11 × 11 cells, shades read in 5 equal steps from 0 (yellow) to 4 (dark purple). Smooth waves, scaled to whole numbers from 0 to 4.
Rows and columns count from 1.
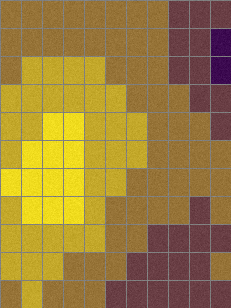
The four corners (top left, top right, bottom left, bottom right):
2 3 2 3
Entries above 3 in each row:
0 1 1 0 0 0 0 0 0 0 0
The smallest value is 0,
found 12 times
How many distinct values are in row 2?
3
